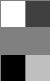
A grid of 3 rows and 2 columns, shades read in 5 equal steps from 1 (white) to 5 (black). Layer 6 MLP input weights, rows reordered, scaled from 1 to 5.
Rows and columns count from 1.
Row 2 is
3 3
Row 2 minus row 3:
-2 1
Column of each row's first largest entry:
2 1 1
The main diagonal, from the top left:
1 3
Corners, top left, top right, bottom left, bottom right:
1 4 5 2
